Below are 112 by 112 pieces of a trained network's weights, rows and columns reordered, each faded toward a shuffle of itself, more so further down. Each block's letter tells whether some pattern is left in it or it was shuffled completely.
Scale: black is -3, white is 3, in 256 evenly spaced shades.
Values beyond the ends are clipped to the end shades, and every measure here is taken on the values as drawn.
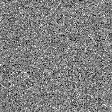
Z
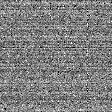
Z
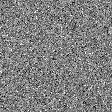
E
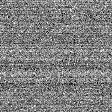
Z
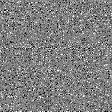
Z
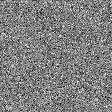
E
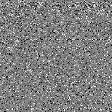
Z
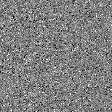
Z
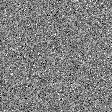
E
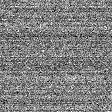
Z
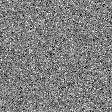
E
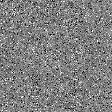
Z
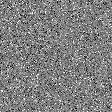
E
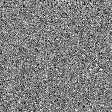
Z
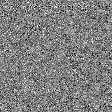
Z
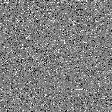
Z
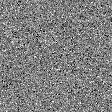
E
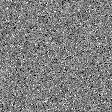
E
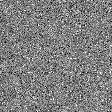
Z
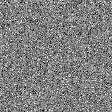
Z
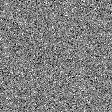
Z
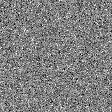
E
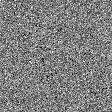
E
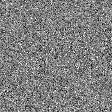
Z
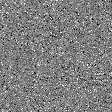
E
